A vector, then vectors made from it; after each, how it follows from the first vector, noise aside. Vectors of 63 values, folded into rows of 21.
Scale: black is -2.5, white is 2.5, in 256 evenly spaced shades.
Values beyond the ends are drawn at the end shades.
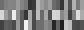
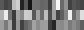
reversed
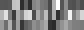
reversed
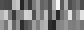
reversed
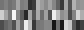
copied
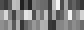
reversed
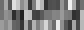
wrapped around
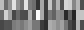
wrapped around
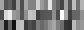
wrapped around
